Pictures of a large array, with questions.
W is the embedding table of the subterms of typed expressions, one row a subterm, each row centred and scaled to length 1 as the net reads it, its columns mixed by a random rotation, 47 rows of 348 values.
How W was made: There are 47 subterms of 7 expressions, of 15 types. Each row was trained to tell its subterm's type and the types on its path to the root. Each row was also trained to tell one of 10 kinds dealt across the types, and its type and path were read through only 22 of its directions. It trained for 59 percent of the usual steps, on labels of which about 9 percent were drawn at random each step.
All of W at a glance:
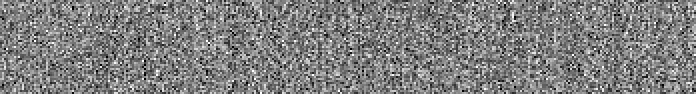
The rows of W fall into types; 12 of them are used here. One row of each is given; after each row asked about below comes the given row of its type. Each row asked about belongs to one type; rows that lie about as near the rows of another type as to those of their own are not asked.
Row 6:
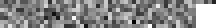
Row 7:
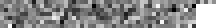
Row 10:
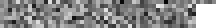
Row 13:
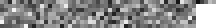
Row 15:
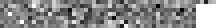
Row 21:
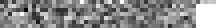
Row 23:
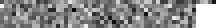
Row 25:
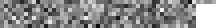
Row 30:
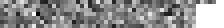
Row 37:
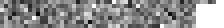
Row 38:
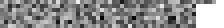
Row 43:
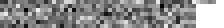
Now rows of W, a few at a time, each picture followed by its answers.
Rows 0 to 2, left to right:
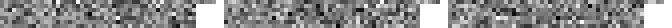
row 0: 38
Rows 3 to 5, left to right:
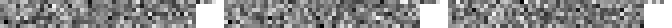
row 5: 38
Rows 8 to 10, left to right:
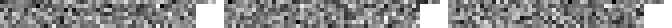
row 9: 7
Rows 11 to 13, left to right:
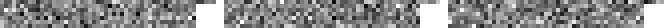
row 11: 6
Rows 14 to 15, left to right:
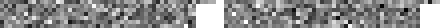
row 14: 25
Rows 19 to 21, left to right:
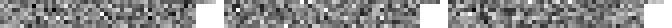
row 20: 6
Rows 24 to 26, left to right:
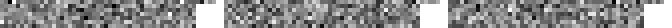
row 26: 43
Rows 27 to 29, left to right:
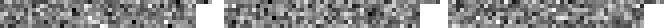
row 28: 10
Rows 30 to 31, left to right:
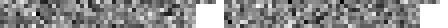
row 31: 15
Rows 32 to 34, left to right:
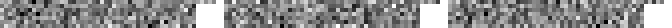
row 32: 37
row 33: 38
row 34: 37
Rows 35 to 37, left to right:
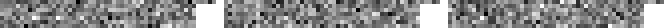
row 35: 43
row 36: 30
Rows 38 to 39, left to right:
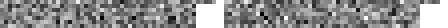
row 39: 30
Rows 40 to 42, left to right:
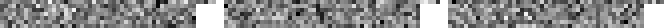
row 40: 10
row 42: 43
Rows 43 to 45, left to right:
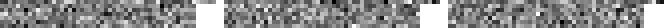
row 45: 23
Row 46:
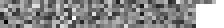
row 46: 15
